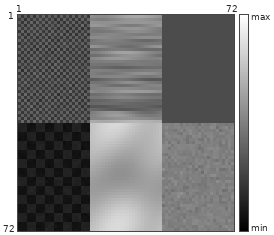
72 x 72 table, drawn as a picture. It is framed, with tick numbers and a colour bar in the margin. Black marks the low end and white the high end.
It is made of 2 by 3 panels. Panel 1,1: low, checkered. Panel 1,2: middling, streaked across. Panel 1,3: low, flat. Panel 2,1: very low, checkered, faint in contrast. Panel 2,2: high, smooth. Panel 2,3: middling, fine-grained, faint in contrast.
